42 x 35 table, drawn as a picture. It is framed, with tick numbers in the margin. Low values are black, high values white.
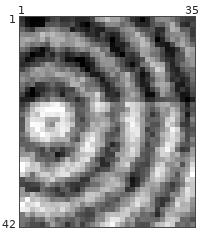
Grain: blotchy. Seam: horizontal, 40% of the way down, the bottom part higher. Average level on the scale: 50%. Rings: centred on the middle left.
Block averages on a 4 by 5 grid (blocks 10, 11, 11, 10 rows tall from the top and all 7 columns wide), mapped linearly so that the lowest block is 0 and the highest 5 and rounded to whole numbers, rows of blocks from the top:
00011 | 33221 | 55345 | 42434
